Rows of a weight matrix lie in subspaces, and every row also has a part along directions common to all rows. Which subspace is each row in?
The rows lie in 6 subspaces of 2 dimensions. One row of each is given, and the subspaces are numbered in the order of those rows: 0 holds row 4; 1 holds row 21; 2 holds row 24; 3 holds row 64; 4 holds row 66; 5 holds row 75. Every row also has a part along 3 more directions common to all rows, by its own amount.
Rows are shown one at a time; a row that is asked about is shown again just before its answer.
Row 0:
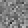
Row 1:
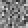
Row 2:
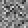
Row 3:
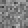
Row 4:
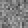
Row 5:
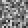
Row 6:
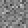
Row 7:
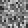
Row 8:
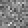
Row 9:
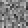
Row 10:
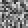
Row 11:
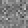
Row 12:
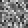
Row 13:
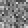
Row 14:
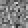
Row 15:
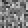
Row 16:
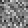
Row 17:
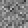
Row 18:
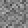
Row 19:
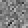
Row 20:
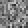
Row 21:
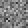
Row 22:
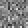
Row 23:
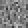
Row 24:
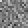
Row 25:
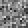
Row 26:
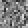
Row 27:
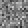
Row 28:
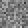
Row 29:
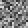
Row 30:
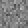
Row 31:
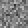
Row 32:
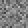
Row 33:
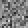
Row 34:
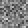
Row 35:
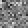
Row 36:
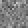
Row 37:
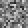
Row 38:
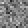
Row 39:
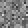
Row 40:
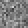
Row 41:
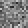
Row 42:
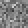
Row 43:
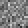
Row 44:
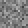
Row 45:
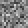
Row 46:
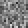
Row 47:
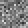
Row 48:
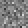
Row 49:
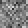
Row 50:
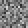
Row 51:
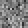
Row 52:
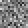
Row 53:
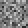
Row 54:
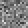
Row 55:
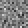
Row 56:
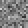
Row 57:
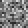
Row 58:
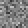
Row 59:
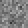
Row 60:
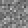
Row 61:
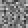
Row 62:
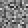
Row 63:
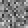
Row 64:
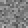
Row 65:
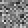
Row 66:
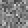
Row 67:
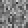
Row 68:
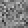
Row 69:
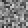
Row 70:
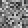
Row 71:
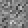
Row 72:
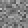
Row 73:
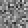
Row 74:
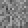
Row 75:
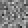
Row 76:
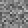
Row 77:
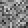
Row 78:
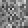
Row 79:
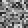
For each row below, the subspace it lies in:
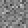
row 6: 1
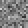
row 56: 1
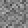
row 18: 1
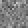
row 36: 0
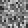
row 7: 2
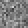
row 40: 4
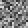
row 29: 0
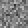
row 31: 4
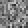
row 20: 4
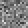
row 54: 4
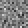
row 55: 5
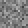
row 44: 5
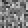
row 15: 3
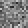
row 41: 2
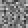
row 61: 5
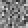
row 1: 5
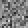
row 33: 3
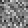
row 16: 2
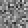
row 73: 1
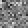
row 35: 0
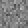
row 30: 4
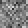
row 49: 0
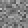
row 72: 1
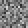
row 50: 1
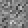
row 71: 0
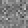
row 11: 1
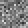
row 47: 4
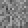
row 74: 2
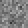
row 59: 0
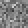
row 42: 4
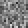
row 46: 2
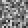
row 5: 3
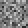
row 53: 5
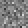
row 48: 5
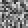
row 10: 3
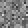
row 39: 5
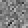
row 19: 2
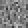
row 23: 3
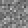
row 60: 5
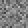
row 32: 1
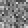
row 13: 3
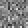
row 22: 5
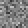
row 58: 2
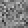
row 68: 4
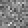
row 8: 2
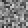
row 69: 3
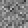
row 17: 1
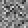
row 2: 1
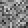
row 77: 4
